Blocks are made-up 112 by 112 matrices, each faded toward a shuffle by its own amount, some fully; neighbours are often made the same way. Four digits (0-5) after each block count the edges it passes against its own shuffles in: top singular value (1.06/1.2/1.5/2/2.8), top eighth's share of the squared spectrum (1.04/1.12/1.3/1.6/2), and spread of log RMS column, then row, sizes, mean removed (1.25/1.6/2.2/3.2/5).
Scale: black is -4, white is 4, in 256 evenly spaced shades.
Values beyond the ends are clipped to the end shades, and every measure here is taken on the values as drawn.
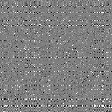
5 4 3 3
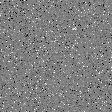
0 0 0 0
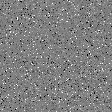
2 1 0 0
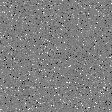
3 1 0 0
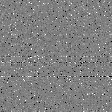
4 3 1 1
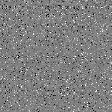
4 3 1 2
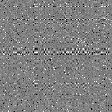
5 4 2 3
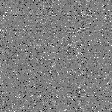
4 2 1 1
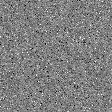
0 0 0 0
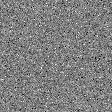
0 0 0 0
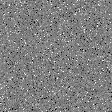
0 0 0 0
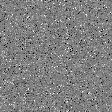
3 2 1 0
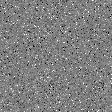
2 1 0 0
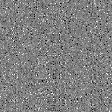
4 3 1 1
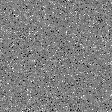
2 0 0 0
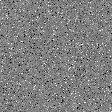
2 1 0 0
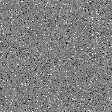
3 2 1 0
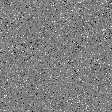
0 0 0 0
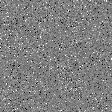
1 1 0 0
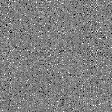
4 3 2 1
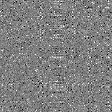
4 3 2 2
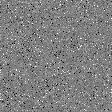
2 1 0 0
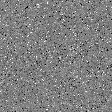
2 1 0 0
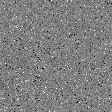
1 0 0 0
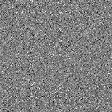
4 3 1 1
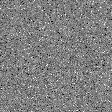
2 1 0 0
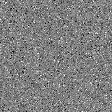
3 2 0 0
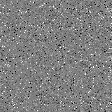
2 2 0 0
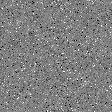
0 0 0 0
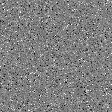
2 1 0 0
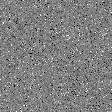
2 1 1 0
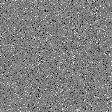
2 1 0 0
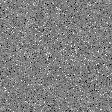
2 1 0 0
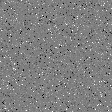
0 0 0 0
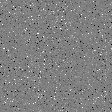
1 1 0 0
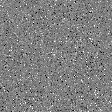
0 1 0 1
